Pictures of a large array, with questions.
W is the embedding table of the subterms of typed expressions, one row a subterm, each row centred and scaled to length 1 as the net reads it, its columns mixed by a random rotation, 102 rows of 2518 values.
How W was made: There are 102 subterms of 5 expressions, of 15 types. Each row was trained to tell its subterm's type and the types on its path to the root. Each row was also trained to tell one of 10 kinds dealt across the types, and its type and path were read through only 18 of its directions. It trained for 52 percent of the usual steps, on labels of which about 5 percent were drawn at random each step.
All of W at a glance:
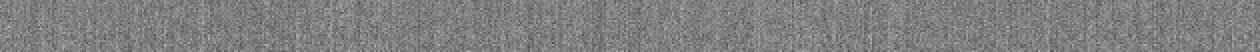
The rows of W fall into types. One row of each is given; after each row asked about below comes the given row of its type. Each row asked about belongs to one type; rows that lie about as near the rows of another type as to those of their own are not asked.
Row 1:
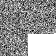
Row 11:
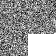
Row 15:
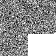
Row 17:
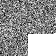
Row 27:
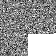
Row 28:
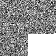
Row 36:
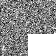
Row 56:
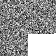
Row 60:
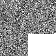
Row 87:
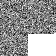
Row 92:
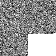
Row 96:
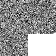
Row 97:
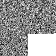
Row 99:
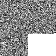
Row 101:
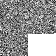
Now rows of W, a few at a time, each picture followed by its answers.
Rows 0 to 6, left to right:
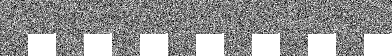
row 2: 60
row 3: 96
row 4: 60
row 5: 27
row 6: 60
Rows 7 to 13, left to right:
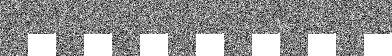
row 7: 15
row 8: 92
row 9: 92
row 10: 99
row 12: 60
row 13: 36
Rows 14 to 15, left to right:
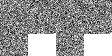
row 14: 92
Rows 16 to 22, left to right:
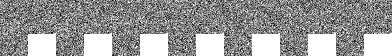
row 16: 28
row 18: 96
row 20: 1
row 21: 101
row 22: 99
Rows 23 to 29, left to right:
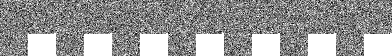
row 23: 56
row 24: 99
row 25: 56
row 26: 36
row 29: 1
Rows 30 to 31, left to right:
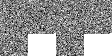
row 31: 92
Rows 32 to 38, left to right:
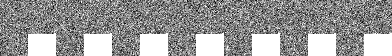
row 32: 17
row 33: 99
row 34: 28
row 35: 101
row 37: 87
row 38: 28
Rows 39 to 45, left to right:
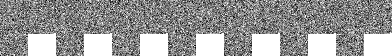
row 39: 27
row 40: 99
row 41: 87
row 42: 17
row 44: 92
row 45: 36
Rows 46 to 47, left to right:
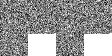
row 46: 11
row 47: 11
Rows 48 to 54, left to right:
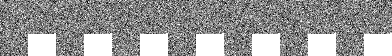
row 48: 1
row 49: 28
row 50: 15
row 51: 17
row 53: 1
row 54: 15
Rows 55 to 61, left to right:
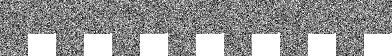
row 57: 92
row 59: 101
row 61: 11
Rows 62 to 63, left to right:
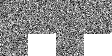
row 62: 60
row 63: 1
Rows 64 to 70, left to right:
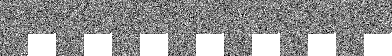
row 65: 11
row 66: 27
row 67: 28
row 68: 36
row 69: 36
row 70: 15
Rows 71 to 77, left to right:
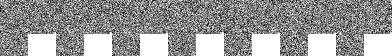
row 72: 36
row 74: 101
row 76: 17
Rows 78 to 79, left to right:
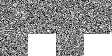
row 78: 36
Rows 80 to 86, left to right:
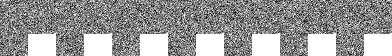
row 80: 17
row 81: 99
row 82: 15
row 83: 11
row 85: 28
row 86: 28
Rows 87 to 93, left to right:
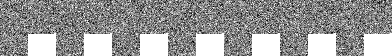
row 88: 56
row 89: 101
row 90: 27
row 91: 92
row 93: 27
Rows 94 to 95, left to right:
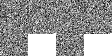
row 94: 60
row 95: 101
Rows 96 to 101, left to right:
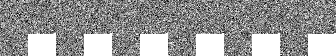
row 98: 60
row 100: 1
